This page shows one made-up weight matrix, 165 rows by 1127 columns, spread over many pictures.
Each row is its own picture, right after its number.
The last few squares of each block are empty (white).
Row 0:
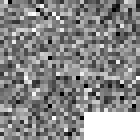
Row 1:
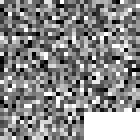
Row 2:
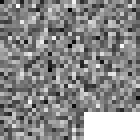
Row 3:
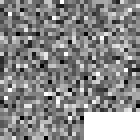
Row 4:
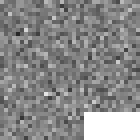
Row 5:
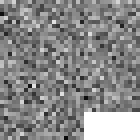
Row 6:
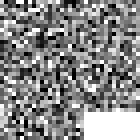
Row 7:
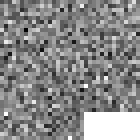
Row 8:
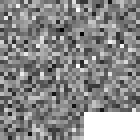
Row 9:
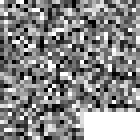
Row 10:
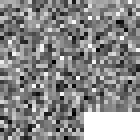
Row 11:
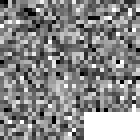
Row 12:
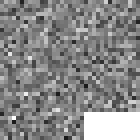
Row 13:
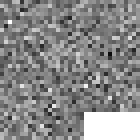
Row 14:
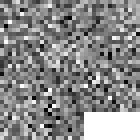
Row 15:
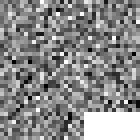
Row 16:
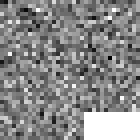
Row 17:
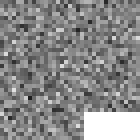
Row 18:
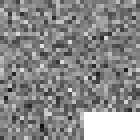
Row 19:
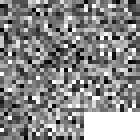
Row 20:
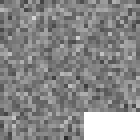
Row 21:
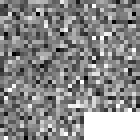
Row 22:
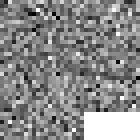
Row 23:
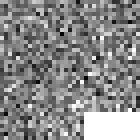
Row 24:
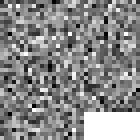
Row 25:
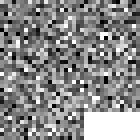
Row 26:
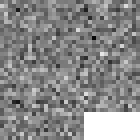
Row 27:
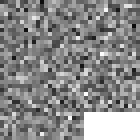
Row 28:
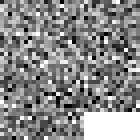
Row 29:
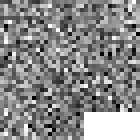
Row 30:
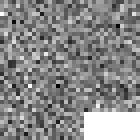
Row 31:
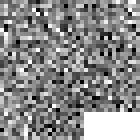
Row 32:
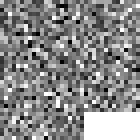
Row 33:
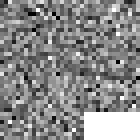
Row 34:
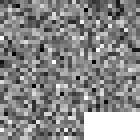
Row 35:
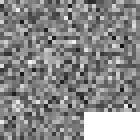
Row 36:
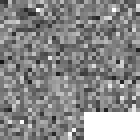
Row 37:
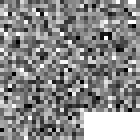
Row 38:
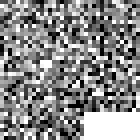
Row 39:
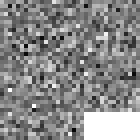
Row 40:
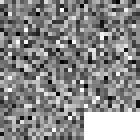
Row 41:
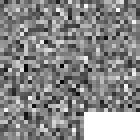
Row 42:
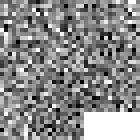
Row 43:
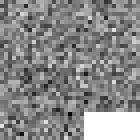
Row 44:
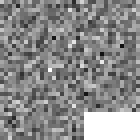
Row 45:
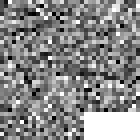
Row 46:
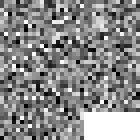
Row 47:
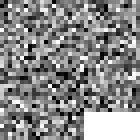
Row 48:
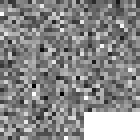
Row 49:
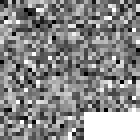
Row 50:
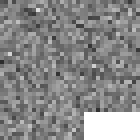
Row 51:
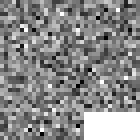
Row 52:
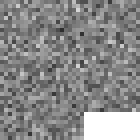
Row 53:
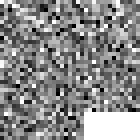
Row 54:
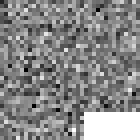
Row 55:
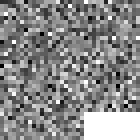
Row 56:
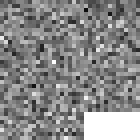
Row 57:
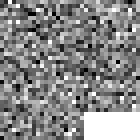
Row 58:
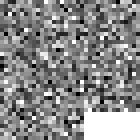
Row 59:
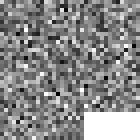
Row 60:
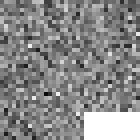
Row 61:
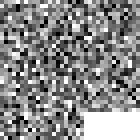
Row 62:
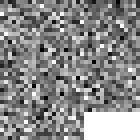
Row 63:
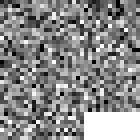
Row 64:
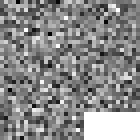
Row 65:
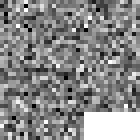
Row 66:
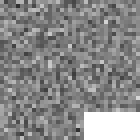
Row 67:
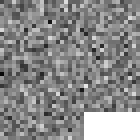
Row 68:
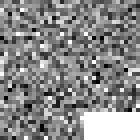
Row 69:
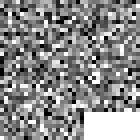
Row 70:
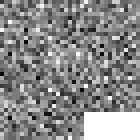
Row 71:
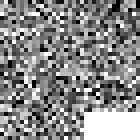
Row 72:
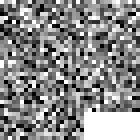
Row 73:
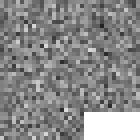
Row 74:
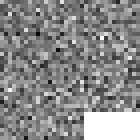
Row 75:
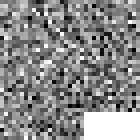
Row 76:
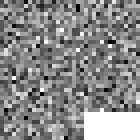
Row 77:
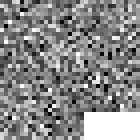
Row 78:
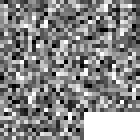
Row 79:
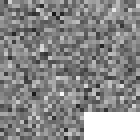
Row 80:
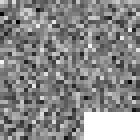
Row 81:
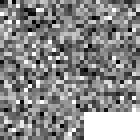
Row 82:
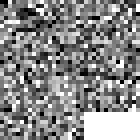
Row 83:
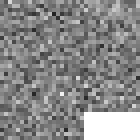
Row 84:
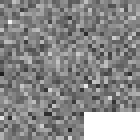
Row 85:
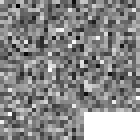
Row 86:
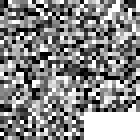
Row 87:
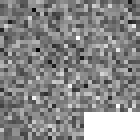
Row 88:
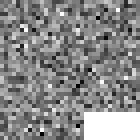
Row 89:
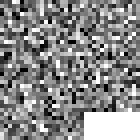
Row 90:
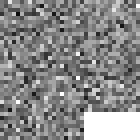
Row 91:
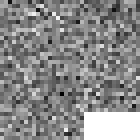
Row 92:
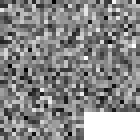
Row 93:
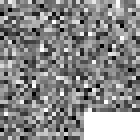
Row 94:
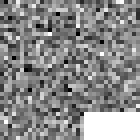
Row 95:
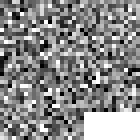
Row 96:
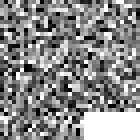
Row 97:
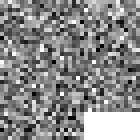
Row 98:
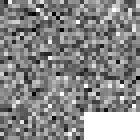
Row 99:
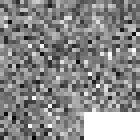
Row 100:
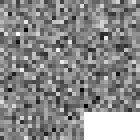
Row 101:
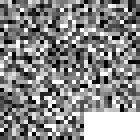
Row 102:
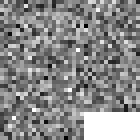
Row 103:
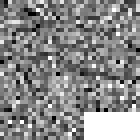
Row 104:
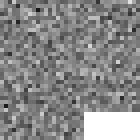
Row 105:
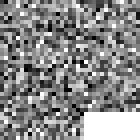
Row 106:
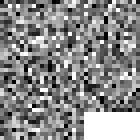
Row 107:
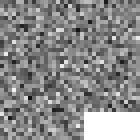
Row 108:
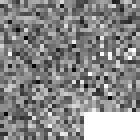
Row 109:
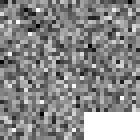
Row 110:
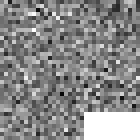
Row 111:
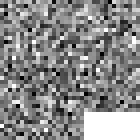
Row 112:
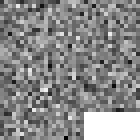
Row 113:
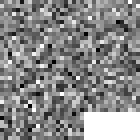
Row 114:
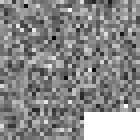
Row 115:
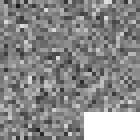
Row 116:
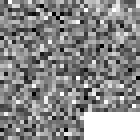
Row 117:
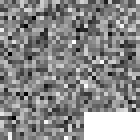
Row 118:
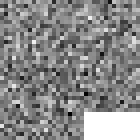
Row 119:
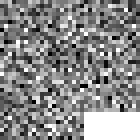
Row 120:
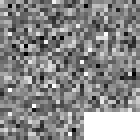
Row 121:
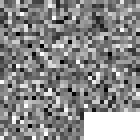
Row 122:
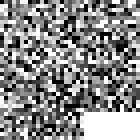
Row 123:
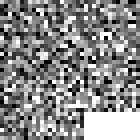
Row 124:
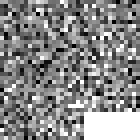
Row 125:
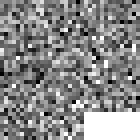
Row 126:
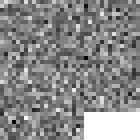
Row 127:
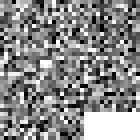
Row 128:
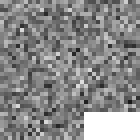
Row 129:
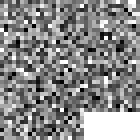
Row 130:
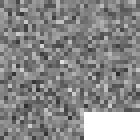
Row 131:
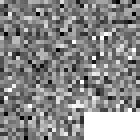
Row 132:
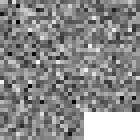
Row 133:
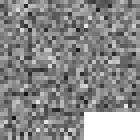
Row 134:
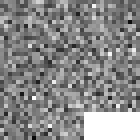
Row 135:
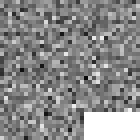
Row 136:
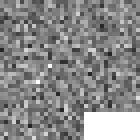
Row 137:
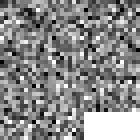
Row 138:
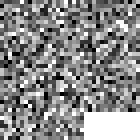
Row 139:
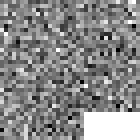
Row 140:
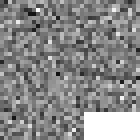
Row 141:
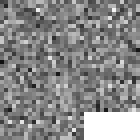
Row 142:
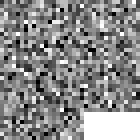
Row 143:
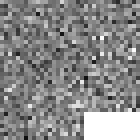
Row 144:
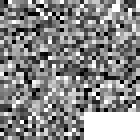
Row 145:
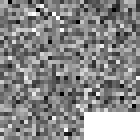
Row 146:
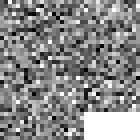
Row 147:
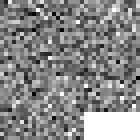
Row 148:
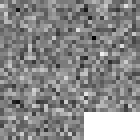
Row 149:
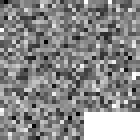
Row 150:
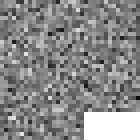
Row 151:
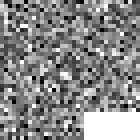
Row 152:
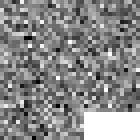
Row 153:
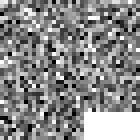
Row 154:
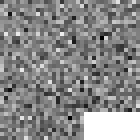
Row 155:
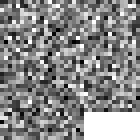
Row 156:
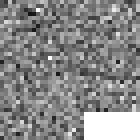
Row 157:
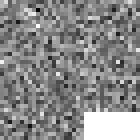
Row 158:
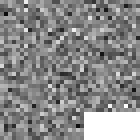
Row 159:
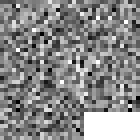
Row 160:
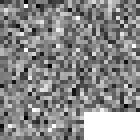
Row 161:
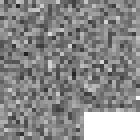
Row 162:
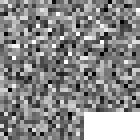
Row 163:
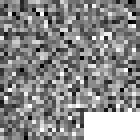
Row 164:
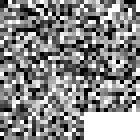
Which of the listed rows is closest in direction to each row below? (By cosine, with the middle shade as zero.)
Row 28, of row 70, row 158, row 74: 70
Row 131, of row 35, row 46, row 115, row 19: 19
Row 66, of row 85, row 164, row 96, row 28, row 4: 85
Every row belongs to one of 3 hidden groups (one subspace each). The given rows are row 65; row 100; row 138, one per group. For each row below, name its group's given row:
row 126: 65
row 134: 100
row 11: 138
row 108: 100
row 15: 65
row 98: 138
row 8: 65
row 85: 65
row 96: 65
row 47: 65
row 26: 65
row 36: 138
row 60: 100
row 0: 138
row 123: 100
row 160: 65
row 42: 100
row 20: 65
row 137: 138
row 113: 138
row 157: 138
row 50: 138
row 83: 138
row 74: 100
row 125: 100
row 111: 65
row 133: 65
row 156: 138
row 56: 138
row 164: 138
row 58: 100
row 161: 65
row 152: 100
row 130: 100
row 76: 65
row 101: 100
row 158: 65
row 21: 100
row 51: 65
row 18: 100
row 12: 65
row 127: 100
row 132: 138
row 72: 138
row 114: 65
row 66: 65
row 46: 100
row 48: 138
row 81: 138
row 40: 100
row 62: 138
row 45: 138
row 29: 100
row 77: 100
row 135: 100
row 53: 138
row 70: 100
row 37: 100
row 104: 138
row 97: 138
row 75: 100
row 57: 138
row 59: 100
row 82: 138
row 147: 138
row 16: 138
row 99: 100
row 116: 138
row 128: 65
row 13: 100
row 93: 138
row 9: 65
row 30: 138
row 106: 65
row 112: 65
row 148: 65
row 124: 100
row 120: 65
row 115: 65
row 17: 65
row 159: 65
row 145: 138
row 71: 138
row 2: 65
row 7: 100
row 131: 100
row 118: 65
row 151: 65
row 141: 138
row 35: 65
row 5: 138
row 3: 100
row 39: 65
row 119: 100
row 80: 138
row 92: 65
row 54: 65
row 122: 100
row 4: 100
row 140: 138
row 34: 138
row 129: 100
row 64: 65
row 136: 100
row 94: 65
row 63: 138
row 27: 65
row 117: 65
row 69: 100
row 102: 65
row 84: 100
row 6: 65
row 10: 138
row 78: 65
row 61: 65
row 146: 138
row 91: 138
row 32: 100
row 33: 138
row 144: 138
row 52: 65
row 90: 138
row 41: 65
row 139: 100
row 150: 65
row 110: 138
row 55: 65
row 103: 138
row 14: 100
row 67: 100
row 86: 138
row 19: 100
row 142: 100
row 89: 100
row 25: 100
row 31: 100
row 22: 138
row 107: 65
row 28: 100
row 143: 100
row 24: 65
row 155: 65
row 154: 100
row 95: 100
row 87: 100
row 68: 100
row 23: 100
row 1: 100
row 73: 100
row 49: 138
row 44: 65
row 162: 65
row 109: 138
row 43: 65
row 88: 65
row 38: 100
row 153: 138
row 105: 65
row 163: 100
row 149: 65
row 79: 138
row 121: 100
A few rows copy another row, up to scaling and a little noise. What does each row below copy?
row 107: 17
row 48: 62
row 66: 6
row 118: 111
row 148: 26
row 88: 51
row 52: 8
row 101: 119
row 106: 24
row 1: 3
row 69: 135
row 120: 39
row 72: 5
